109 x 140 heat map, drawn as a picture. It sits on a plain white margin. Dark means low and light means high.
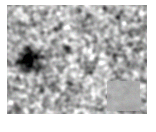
Ninth with the lowest average: middle left. Stripes: none. Odd patch: calmer, in the bottom right. Dips: one, in the middle left. Slope: none.
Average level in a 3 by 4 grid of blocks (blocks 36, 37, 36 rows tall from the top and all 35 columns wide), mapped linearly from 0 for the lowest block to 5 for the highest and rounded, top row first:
4544
0443
4354
